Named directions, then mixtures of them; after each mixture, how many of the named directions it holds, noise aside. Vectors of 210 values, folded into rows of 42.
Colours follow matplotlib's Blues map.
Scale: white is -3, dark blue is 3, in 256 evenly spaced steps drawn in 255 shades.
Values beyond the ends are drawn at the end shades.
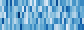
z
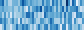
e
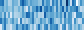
one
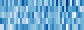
two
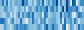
two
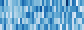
one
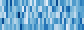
one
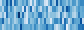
one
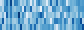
two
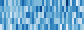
one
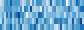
two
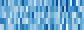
two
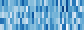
two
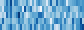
two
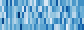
one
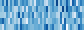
two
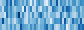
one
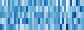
two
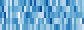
two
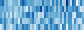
one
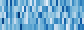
one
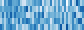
one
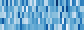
two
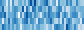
one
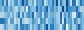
two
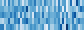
two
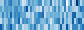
one
